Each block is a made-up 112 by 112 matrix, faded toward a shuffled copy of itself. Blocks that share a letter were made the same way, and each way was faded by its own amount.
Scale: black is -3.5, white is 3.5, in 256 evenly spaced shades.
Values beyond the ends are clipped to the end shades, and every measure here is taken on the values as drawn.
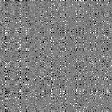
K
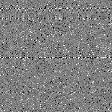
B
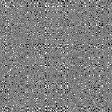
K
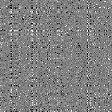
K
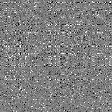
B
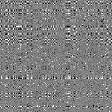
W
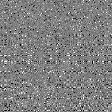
B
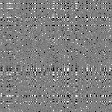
W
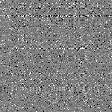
B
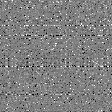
B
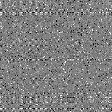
B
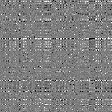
W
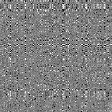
K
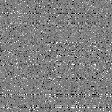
B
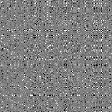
K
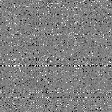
B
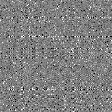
B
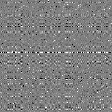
W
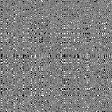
K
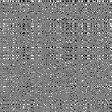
W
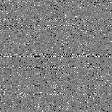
B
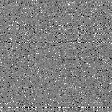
B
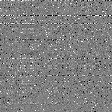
B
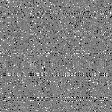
B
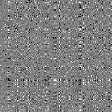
K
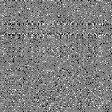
B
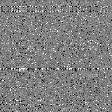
B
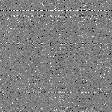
B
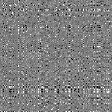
K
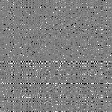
W
